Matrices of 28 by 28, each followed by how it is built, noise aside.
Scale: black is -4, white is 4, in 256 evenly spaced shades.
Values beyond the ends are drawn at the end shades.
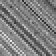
Toeplitz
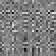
low rank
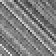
Toeplitz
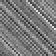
Toeplitz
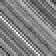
Toeplitz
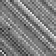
Toeplitz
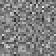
low rank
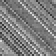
Toeplitz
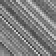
Toeplitz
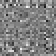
low rank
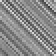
Toeplitz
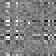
low rank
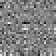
low rank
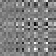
low rank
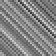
Toeplitz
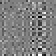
low rank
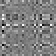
low rank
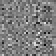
low rank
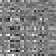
low rank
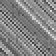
Toeplitz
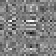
low rank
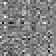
low rank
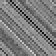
Toeplitz
